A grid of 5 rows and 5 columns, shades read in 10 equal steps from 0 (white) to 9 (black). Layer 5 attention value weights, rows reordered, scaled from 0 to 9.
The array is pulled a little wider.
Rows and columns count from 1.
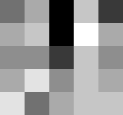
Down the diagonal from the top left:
5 2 7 2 2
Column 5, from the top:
7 3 4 3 2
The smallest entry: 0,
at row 2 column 4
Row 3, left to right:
4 4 7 2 4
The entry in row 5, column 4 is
2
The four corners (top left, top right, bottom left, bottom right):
5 7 1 2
